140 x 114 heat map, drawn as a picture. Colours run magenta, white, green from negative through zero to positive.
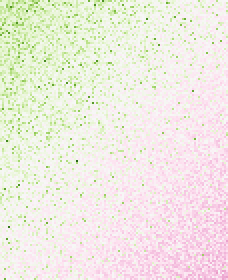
Values rise toward the top left. On average the colour sits 50% of the way up the scale. The ninth with the lowest average is the bottom right. The texture is fine-grained noise. The ninth with the highest average is the top left. No regular stripes run through it.
